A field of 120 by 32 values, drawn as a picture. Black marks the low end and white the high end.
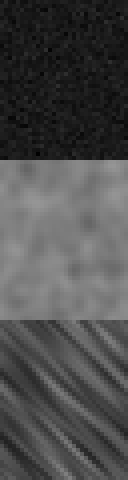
It is made of 3 by 1 panels. Panel 1,1: very low, fine-grained, faint in contrast. Panel 2,1: middling, blotchy, faint in contrast. Panel 3,1: low, slanting down to the right.
